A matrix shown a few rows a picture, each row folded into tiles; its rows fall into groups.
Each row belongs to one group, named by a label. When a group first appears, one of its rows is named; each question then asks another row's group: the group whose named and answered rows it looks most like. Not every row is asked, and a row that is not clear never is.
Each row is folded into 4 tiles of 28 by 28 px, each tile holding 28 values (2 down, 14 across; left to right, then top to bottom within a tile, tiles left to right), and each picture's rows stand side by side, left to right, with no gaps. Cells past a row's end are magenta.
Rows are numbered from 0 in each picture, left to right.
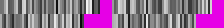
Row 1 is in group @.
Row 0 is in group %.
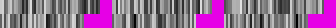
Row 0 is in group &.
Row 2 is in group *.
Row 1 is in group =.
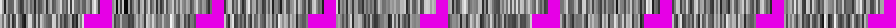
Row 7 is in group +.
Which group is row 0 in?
=
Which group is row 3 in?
@
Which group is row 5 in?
%
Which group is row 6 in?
%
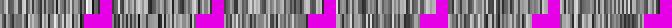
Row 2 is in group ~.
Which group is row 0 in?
%
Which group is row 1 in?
~
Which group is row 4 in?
*
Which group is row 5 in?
=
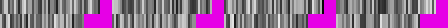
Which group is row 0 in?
%
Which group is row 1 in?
&
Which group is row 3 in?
@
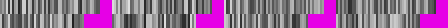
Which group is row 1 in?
=
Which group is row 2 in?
@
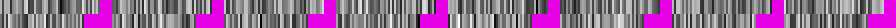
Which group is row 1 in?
*
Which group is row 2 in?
@
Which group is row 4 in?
&
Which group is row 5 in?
%
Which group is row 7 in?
@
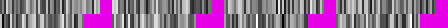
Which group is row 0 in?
*
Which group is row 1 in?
&
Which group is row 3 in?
=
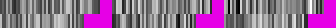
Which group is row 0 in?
%
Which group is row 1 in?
~
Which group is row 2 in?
%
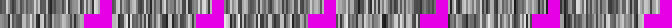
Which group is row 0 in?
*
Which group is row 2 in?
@
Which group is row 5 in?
*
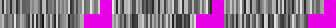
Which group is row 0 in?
@
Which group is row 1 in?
=
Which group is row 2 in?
+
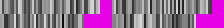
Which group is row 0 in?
@
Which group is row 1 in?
=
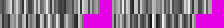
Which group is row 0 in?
*
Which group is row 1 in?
+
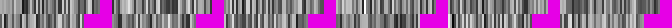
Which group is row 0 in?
&
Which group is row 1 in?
*
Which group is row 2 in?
%
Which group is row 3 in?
=
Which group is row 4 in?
@
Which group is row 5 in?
&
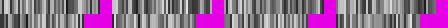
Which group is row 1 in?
&
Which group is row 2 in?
~
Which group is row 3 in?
&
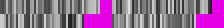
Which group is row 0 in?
@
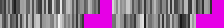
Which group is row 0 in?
%
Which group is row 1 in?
=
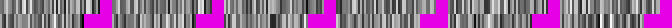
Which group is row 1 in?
%
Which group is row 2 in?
&
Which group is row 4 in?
~
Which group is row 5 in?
+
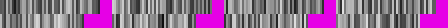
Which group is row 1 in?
&
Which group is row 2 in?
~
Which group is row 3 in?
=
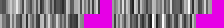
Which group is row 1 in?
+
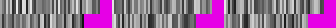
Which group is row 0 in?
+
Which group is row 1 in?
@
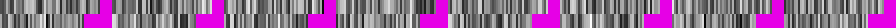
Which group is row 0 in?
~
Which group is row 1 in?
@
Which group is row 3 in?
&
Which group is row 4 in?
@
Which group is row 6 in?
=
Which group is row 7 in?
*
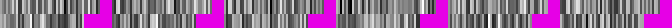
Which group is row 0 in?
=
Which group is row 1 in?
~
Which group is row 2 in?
~
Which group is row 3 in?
%
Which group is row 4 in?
+
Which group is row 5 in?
*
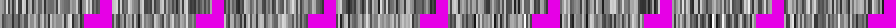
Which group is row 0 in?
%
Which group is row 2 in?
%
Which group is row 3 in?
&
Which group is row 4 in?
~
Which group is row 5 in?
&
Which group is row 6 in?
+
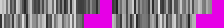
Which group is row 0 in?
&
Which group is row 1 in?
*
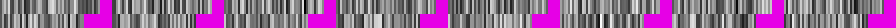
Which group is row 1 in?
~
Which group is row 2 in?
*
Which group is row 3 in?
~
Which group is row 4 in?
*
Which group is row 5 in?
+
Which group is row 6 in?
@
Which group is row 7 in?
~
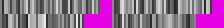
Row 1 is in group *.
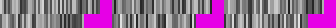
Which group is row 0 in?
=
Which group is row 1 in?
~
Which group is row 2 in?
&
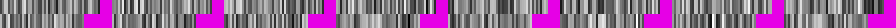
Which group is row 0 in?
%
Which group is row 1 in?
+
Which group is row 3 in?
=
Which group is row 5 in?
~
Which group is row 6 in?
+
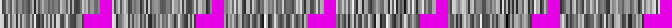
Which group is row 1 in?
@
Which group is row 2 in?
+
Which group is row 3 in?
+
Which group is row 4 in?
+
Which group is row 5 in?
@
